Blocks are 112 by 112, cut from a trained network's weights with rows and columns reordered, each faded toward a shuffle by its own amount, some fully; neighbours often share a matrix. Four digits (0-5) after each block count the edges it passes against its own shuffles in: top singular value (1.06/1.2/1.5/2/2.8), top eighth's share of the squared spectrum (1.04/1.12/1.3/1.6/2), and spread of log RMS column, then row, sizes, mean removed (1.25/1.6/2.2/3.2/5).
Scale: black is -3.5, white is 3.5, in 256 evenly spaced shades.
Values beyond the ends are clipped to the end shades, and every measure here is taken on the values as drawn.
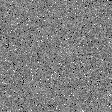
1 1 0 0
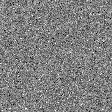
0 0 0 0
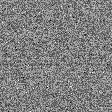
1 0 0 0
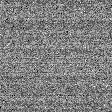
3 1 0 0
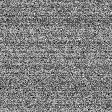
3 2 0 0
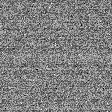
2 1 0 0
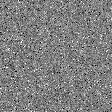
1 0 0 0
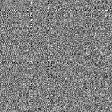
4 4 2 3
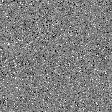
2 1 0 0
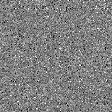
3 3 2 1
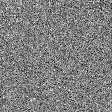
1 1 0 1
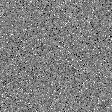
0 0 0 0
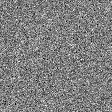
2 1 0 0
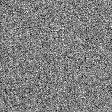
1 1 0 0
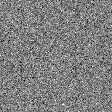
0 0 0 0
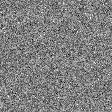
0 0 0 0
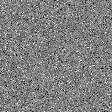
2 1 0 0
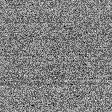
2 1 0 0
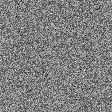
0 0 0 0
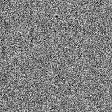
3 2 0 1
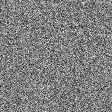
2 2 0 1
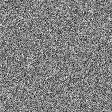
1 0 0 0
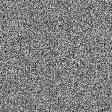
2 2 0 1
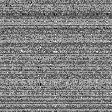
5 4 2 2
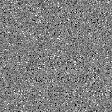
3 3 1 2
